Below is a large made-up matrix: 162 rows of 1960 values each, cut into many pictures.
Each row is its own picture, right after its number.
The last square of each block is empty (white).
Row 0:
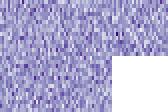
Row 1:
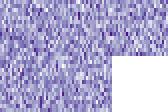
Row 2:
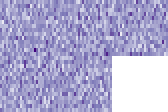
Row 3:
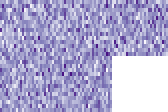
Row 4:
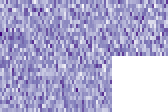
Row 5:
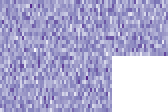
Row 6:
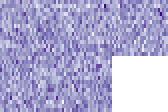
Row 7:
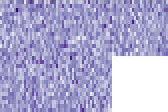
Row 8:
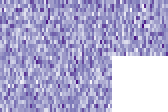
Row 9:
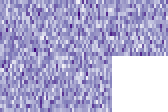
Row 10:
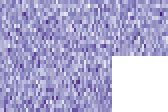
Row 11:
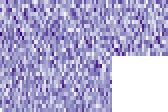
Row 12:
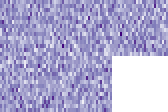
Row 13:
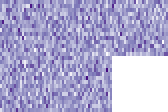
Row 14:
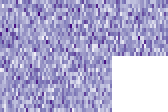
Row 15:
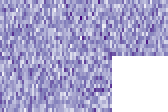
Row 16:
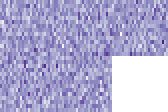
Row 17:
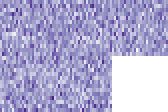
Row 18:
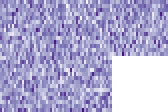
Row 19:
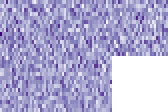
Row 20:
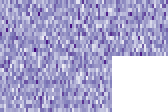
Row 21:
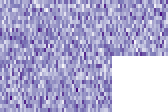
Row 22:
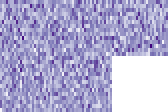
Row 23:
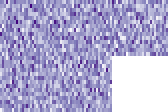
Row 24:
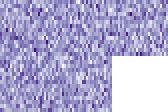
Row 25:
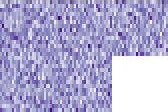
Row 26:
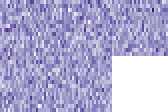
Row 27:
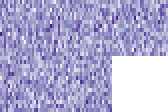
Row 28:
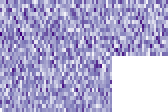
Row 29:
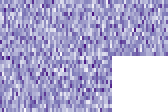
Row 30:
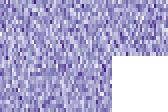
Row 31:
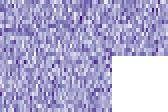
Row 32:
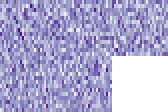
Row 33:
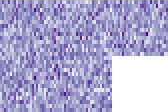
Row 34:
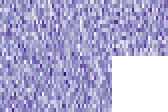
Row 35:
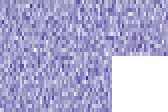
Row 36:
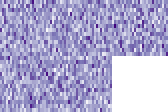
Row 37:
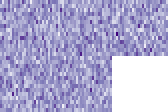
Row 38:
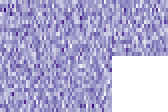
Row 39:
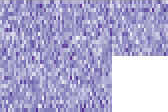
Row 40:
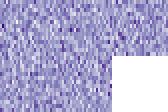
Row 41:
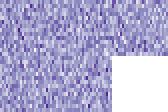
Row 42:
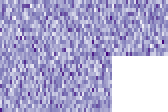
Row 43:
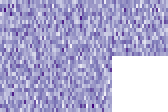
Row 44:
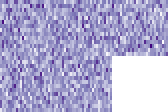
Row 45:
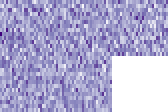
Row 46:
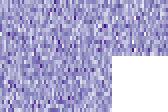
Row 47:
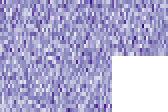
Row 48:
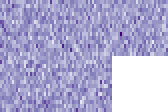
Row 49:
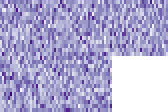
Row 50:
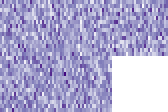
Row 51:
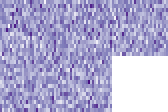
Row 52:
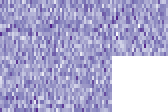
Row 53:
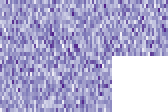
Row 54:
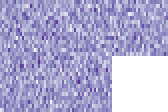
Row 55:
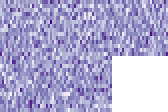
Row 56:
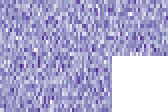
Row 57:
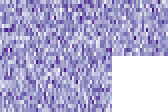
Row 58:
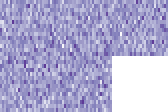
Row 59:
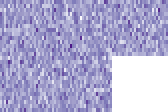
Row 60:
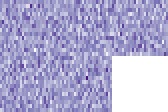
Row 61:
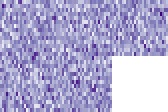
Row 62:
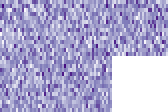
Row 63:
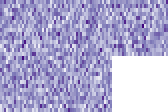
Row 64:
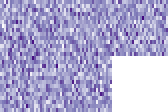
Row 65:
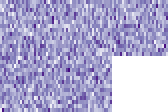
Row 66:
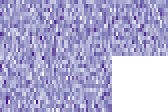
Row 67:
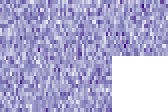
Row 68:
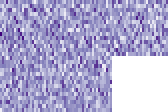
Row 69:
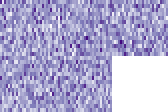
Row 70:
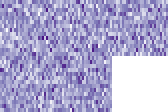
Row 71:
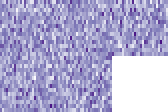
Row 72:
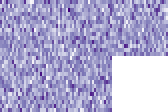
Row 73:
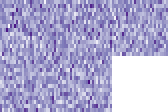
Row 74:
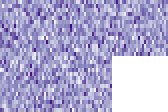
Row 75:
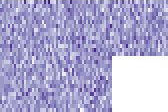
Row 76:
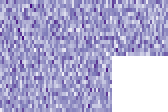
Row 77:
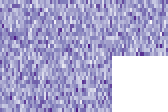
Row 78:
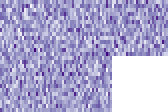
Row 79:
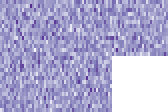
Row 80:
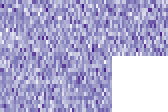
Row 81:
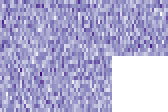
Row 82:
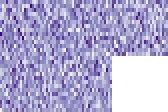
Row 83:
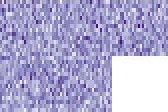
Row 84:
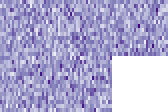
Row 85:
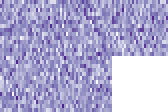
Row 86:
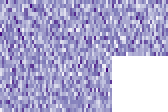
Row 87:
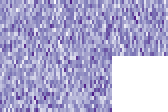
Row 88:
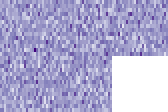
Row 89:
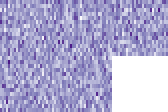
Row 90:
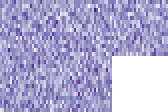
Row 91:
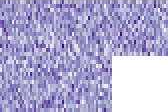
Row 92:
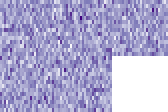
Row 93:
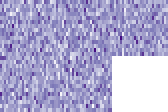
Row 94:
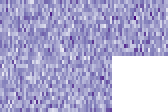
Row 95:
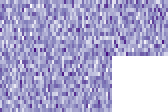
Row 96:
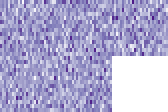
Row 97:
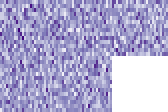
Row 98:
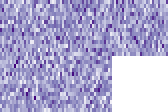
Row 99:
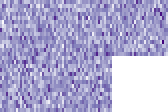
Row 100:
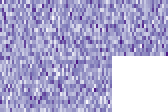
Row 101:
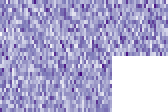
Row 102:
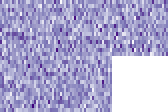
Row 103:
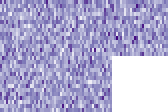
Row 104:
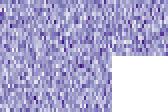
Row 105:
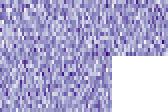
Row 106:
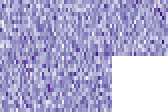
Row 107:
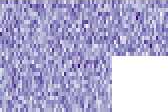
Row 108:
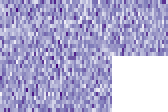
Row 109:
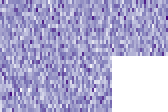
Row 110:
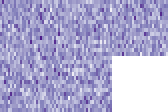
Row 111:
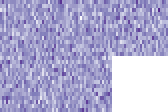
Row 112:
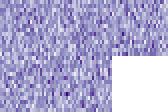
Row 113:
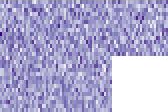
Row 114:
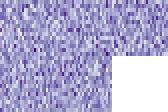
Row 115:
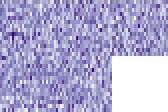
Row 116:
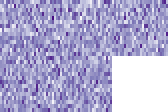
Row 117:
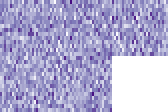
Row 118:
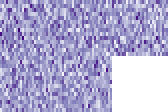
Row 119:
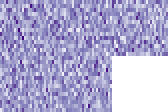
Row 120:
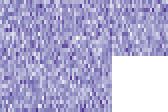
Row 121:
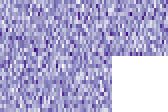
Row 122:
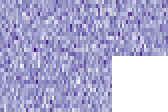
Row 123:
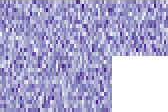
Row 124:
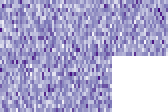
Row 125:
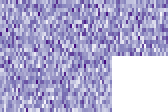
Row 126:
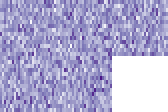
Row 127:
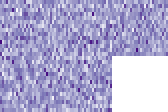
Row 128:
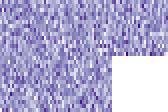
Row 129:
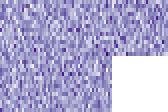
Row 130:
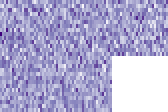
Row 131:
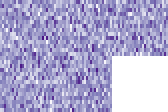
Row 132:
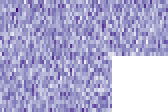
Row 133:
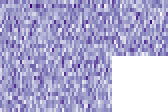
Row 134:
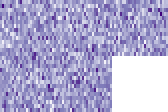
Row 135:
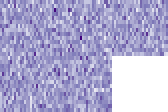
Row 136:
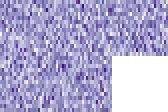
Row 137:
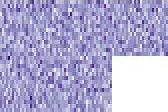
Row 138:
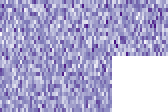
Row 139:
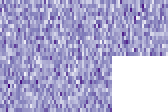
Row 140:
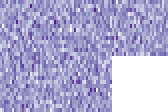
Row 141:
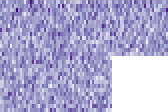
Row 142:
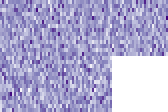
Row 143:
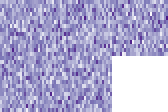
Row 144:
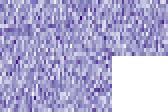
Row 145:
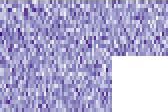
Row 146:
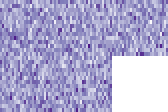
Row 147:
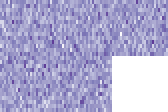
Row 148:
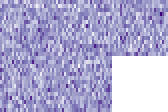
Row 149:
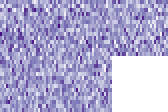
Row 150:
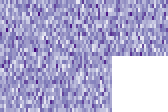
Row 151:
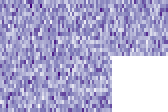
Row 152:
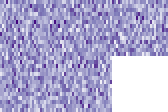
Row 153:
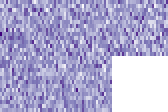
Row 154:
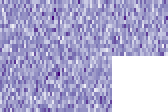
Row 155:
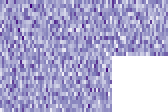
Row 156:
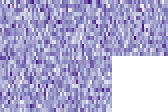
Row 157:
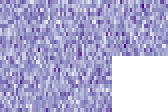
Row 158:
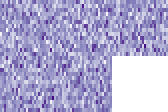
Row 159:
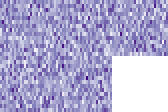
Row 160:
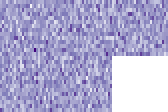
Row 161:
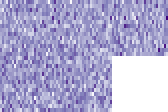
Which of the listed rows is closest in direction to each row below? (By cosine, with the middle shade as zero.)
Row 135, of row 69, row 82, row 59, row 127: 59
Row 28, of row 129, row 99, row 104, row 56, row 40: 56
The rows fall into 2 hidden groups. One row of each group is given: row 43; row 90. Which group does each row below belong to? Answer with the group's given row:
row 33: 43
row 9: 90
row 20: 90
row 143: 43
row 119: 90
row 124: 90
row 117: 43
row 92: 43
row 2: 90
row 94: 43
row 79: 90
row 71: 43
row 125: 90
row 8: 43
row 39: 43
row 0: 43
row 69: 43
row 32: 90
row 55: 43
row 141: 43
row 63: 43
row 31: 43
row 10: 90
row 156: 43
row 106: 90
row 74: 90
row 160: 90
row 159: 90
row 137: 43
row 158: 90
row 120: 43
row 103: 43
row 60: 90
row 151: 43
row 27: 43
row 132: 43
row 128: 43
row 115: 43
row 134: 90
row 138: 90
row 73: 43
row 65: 43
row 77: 90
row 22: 90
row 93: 43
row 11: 90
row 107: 90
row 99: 90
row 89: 43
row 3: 90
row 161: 43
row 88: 90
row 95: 90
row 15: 43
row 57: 43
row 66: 43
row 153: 90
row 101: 90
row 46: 43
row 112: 43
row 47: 43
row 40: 90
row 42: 90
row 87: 43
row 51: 43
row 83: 43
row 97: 90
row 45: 90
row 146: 90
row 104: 43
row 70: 90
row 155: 90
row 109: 43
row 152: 90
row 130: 90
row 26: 43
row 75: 43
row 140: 90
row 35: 90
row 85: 43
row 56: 90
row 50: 43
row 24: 90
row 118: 90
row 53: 90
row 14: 90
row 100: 43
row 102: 43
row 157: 43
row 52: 43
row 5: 90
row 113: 90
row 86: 90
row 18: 43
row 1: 90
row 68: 90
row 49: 43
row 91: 90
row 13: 90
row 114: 90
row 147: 90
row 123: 90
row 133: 90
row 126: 43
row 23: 90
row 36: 43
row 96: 43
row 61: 90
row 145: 90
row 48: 90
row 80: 90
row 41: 90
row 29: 43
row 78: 90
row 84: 43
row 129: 90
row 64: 90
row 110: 43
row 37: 43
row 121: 90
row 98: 43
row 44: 90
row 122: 90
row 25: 90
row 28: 90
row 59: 43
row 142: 43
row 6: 90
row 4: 90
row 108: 43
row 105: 90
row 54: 90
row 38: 43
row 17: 43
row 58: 90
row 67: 43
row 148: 90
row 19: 90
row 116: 43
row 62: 90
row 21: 90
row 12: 90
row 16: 90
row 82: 90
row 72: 43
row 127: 43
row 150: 90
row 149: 90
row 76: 90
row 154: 43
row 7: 43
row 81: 90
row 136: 90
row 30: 90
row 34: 43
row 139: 43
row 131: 90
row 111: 43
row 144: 43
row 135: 43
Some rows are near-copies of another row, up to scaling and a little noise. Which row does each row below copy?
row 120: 39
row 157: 67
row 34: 50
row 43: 38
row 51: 73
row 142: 109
